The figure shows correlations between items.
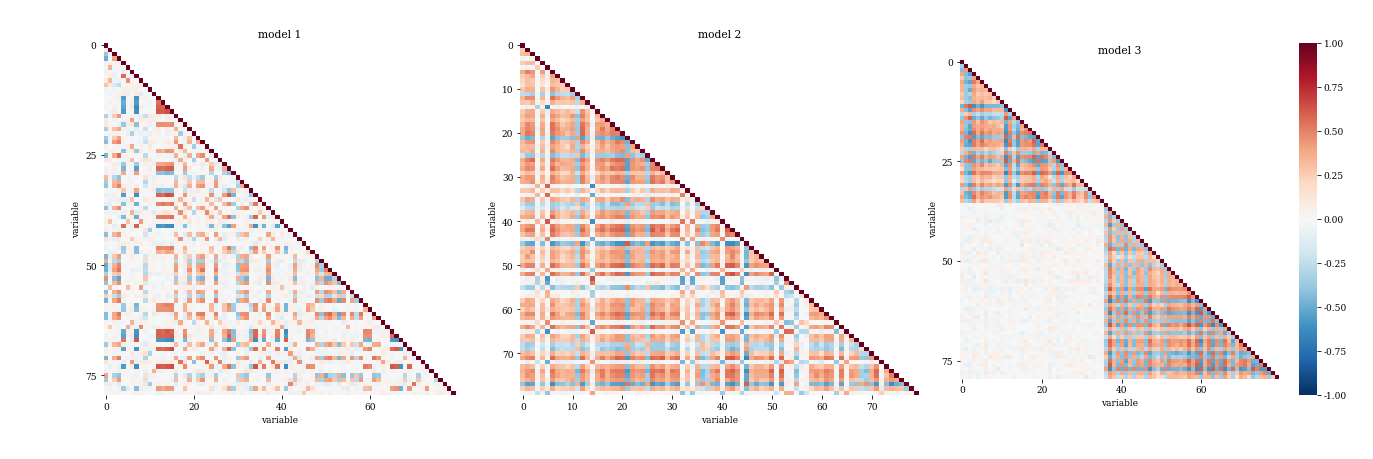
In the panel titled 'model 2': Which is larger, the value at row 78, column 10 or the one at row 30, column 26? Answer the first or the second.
the second
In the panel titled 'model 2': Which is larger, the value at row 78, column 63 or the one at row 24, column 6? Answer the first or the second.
the second
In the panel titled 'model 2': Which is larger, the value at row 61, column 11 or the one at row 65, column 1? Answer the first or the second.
the second
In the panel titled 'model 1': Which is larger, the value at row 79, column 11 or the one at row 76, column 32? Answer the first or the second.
the second
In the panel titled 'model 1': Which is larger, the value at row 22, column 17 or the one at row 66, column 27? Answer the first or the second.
the second
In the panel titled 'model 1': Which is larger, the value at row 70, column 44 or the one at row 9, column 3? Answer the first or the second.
the first
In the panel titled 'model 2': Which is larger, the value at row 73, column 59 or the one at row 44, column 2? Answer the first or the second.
the first
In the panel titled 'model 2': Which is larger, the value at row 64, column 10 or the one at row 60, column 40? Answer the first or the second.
the first
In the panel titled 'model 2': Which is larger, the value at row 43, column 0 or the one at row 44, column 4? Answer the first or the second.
the first
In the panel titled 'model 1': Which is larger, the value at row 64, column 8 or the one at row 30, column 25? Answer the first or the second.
the first
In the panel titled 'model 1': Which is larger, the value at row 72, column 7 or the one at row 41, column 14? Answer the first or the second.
the first
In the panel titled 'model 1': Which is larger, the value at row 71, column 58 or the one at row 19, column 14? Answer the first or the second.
the first
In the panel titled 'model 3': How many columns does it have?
80
